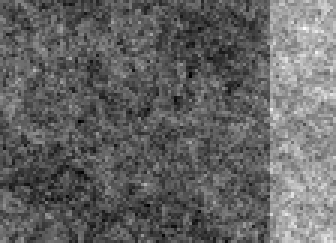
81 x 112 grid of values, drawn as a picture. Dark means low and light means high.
There are no regular stripes. A vertical seam about 80% of the way across splits the table, and the right part is higher. The field is mottled with small blotches. On average the colour sits 40% of the way up the scale.
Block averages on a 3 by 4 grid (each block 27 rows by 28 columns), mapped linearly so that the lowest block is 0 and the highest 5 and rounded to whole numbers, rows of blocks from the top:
1105 | 1114 | 0015
